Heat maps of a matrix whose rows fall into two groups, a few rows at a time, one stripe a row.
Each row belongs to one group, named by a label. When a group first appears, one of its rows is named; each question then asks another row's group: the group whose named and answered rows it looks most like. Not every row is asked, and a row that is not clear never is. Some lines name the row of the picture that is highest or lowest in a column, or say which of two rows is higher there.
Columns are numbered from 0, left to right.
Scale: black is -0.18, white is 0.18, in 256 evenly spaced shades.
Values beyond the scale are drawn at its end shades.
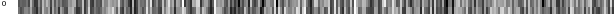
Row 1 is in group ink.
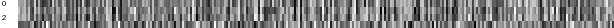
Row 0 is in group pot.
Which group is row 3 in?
ink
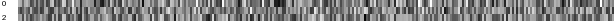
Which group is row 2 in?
pot
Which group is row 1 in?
ink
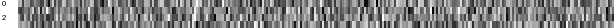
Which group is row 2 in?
ink
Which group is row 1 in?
ink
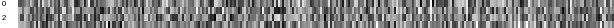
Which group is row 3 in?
pot
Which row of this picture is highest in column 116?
0
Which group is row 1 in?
pot
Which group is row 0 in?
ink
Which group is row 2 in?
ink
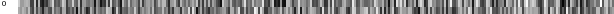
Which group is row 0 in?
pot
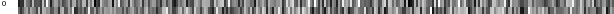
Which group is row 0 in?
ink
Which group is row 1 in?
ink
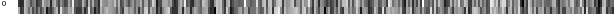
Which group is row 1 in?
ink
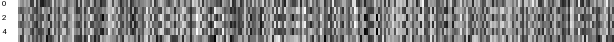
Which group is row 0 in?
pot
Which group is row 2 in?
pot
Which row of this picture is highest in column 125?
5
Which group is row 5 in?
ink
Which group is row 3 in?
ink
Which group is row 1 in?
ink
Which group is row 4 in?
pot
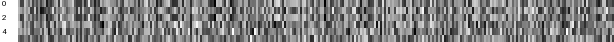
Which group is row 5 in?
ink
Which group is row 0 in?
ink
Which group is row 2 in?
ink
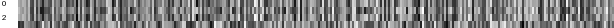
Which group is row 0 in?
pot
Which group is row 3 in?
ink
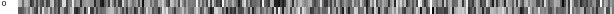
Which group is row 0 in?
pot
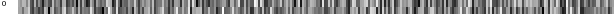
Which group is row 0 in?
pot
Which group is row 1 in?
pot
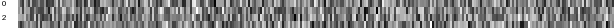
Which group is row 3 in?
ink
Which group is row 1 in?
pot
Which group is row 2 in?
pot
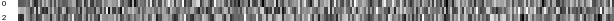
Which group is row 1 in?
pot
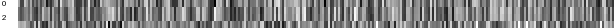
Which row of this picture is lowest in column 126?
3
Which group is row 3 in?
pot
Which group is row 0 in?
ink
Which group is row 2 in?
ink
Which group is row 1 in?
ink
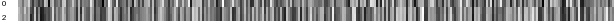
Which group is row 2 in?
pot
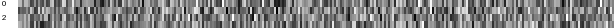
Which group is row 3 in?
pot
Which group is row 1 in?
ink
